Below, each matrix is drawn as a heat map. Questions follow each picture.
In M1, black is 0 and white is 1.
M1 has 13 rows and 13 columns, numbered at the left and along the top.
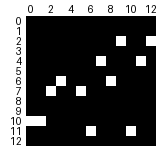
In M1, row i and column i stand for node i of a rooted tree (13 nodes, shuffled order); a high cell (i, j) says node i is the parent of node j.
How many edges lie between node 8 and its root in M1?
3
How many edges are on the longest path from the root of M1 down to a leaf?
3
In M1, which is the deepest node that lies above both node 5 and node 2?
7
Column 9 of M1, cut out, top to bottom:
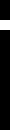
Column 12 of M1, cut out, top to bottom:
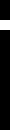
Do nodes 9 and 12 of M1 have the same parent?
yes
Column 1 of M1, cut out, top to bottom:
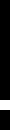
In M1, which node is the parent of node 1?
10
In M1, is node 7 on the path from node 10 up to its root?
no
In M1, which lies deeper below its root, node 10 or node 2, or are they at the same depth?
the same depth
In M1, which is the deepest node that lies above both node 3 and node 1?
11
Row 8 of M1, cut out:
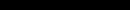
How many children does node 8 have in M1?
0
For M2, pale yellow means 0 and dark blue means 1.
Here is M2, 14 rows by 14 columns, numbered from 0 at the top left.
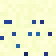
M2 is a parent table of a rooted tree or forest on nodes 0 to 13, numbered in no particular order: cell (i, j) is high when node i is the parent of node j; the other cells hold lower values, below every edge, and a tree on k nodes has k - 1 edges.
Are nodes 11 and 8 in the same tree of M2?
no
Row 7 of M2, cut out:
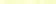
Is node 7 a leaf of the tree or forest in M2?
yes
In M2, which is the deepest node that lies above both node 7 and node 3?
8
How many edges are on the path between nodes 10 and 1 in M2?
2
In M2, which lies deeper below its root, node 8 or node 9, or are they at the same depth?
node 9
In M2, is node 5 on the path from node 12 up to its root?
yes
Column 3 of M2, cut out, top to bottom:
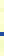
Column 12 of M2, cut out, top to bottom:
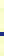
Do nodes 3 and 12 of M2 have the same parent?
yes
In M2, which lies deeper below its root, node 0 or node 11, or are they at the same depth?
node 0
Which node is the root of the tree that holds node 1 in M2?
5
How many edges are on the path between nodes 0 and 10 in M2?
4
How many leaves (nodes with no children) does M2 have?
9
